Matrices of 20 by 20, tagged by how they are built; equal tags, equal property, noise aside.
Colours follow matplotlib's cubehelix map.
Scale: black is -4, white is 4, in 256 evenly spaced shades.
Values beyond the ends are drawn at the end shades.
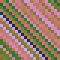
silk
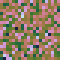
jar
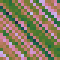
silk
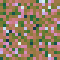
jar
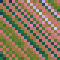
silk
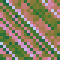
silk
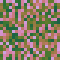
jar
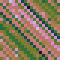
silk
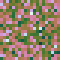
jar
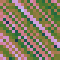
silk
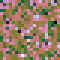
jar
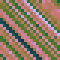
silk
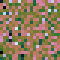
jar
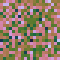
jar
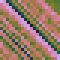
silk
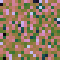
jar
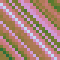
silk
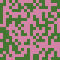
jar
